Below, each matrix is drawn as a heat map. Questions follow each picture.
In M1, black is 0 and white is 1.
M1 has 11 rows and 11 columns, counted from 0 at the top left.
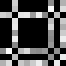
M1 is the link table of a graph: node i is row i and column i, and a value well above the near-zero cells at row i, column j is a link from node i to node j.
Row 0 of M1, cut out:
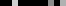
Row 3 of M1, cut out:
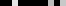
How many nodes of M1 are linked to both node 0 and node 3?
3
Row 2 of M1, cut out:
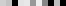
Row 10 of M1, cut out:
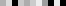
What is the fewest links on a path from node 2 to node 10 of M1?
2
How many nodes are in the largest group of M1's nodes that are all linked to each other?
2
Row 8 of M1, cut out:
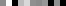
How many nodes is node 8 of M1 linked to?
8
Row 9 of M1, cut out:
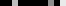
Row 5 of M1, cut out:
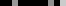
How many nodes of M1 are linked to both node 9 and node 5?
3
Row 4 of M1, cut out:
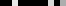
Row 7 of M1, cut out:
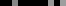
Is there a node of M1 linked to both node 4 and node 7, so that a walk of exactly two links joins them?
yes
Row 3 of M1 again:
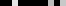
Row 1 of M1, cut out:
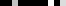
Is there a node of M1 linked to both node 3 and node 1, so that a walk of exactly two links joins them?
yes
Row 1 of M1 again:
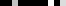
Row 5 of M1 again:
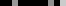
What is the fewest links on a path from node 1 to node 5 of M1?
2
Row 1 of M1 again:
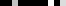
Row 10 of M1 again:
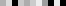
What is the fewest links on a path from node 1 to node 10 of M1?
1
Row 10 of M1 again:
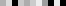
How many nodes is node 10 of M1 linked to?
8
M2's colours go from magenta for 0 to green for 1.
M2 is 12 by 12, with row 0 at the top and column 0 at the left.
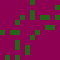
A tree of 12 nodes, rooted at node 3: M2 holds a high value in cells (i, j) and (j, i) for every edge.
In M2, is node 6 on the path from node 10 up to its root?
no
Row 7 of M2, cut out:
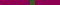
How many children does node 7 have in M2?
0
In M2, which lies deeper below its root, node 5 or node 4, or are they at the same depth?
node 5
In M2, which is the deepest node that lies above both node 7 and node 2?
6
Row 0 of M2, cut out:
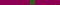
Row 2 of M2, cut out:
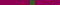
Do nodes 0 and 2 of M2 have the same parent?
yes
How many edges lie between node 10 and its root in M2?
3
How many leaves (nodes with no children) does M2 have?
7
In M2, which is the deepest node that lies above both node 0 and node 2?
6
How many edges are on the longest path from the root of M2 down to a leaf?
3
